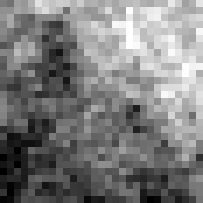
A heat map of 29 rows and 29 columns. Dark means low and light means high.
Mirror symmetry: none. Stripes: none. Slope: up to the top right. Grain: blotchy. Ninth with the lowest average: bottom left. Odd rows or columns: none.
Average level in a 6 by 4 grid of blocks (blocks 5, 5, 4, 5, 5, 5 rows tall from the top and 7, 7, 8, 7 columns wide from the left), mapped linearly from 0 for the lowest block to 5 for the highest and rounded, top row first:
3355 / 2255 / 1235 / 1224 / 0222 / 0111
